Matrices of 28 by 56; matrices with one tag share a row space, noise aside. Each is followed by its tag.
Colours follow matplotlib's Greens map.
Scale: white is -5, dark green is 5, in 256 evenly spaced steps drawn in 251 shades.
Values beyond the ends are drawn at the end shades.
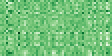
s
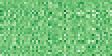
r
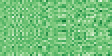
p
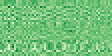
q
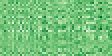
p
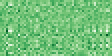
s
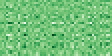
s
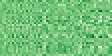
p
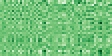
p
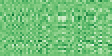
p
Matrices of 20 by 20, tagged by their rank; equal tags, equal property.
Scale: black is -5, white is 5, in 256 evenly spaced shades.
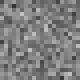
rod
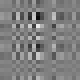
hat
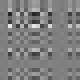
hat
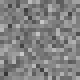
rod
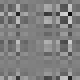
hat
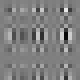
hat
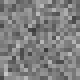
rod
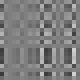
hat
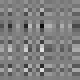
hat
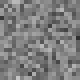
rod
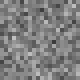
rod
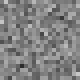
rod
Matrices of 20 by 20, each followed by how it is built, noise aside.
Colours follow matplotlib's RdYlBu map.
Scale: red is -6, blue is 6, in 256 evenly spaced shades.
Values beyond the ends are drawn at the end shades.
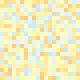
noise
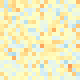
noise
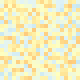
noise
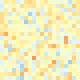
noise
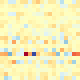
uneven rows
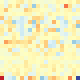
uneven rows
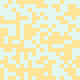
noise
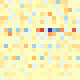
uneven rows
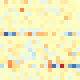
uneven rows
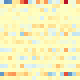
uneven rows
